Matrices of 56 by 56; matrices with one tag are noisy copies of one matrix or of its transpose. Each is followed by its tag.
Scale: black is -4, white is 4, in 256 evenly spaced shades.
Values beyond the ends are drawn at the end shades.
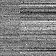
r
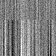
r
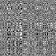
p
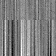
r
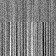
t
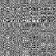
p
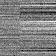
r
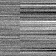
r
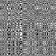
p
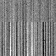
t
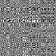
p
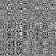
p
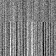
t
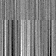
r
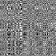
p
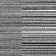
t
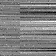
r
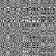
p
